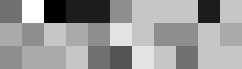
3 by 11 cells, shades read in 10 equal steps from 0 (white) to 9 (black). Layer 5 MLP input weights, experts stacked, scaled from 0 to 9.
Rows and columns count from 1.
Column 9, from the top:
2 4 5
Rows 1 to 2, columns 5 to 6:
8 4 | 4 1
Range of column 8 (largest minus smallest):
2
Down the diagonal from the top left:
5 4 3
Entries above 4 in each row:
5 0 3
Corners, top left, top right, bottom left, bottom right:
5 2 4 2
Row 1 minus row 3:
1 -3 6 6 3 -2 1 0 -3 6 0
